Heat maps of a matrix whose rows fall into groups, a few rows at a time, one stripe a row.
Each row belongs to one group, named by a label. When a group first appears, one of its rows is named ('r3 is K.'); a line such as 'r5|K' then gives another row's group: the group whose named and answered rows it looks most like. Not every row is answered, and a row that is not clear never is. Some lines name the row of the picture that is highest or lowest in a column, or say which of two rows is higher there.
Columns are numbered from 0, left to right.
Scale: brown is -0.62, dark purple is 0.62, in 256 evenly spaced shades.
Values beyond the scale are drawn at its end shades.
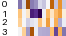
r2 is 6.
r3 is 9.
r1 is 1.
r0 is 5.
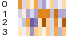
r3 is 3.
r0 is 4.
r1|6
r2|3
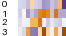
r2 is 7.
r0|9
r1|6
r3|3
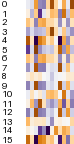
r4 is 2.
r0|3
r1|3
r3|6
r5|5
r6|2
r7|5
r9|5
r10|6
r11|9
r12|5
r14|1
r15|2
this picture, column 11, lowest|0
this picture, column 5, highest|14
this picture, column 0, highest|5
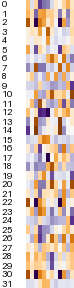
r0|1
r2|2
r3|7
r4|7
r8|6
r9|9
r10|3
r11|9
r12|1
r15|7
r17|1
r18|6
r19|9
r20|3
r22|2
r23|9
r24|9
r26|3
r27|3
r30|2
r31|7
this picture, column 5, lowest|3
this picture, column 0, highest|14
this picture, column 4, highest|12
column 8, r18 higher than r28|Yes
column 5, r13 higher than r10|Yes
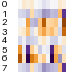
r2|3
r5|2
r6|2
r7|9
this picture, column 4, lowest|6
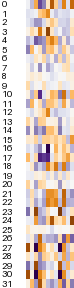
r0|3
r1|7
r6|4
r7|1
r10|3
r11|6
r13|2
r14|6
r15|3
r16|1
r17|1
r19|4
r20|2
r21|6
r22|6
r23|5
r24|3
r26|9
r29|5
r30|2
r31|9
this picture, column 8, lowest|23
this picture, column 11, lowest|24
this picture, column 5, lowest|3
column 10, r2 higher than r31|Yes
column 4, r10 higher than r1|Yes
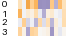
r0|4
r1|4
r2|6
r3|2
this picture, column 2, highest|3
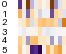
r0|5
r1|2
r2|3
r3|7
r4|2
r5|1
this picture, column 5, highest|5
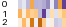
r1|4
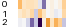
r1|7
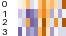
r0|3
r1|6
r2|3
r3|6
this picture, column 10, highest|1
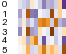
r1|5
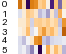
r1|4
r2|3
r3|3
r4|7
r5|1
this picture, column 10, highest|0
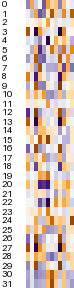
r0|6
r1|3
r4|1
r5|3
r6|5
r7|9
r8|2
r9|5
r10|4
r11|7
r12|5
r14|2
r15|7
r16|5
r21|4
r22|1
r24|3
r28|4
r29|5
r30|6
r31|6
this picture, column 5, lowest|15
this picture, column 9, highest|7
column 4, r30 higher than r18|Yes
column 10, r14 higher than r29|Yes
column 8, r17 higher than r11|No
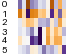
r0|5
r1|2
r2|4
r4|1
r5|9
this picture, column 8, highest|1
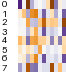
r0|5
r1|9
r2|3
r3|9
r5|7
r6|9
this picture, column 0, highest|0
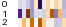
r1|5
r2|7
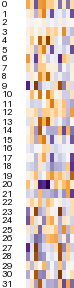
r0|2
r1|9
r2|4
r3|6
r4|7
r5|9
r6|2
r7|2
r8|7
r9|5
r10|7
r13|7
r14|9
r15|9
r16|7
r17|9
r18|9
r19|3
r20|1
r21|9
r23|5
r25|3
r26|6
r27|5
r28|5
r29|4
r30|5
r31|9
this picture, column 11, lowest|19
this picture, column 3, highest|20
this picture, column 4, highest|20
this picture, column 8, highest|6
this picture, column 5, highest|20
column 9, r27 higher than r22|Yes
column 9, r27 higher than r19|Yes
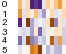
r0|1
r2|5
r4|5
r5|7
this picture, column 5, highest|0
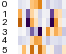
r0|7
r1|2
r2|2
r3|1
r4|7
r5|7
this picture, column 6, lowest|5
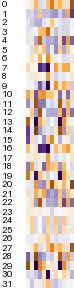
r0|3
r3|7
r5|4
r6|7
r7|1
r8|7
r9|1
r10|2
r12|9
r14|5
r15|6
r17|7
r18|6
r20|3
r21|4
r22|9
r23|4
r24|6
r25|6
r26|7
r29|2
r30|1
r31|7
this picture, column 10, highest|10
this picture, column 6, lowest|20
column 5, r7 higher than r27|Yes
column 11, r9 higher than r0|Yes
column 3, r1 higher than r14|No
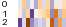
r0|6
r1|3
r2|5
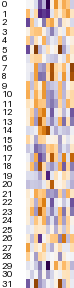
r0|1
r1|1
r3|4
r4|4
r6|4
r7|3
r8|3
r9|4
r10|4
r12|9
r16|6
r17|3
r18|9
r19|1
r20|6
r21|4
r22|9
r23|9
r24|4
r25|4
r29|1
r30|1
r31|5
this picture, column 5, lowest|14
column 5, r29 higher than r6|Yes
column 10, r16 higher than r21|Yes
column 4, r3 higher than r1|No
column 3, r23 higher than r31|No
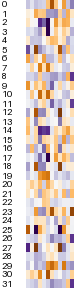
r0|6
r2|1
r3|1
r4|6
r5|5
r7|7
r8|9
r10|7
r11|9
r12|5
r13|2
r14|1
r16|6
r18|5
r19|7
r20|7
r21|3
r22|7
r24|4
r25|2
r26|9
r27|5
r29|6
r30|7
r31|9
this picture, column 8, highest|25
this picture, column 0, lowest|25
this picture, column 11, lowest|23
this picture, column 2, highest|25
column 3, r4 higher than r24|Yes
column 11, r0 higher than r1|Yes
